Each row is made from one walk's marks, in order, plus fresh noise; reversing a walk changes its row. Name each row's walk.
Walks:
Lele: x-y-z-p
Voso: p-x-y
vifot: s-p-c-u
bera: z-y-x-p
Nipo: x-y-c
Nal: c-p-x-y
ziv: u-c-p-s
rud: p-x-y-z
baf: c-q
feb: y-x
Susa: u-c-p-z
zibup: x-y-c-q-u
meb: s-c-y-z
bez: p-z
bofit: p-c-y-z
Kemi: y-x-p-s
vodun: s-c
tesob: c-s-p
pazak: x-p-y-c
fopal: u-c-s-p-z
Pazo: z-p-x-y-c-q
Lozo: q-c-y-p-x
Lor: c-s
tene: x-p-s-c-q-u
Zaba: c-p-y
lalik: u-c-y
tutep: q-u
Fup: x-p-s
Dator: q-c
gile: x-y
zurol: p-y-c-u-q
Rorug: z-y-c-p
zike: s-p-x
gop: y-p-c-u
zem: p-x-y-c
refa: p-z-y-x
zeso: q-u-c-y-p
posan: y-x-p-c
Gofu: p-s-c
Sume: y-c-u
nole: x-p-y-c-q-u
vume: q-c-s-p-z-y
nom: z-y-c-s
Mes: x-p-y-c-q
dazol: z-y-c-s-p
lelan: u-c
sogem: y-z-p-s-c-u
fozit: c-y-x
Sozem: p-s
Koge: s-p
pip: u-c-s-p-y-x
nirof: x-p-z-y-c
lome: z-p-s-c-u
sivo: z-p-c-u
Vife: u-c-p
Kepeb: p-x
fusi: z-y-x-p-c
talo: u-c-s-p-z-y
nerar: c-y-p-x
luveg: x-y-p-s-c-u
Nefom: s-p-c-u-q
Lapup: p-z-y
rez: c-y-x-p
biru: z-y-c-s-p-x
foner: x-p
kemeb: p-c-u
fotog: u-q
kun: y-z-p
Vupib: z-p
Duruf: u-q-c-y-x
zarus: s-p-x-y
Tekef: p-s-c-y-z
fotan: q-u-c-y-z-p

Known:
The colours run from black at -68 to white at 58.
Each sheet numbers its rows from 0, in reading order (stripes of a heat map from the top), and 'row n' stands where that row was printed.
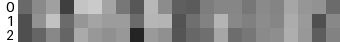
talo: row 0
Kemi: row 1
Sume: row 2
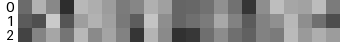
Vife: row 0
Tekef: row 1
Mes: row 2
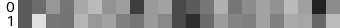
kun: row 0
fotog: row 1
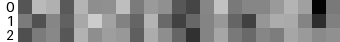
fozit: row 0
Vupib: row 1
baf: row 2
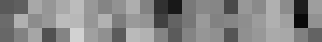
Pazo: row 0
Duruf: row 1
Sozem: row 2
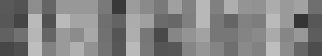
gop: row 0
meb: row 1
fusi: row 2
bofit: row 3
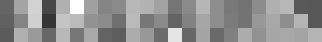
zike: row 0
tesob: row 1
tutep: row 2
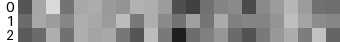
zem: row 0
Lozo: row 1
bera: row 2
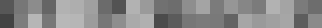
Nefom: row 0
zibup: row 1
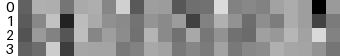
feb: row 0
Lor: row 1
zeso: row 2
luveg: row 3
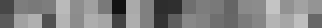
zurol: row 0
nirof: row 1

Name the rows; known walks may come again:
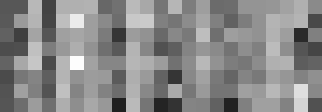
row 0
tene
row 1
Koge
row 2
sogem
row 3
bofit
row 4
zike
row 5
baf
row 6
zeso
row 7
Rorug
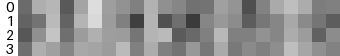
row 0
Kepeb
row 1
biru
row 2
Kemi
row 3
Lozo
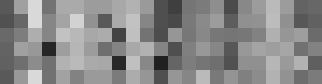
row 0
zem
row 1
rud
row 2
vume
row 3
ziv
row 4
Lapup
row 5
posan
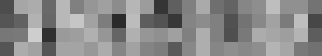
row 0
rez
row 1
dazol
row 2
Gofu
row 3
nerar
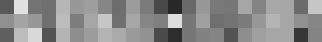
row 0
fotog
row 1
Dator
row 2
Nipo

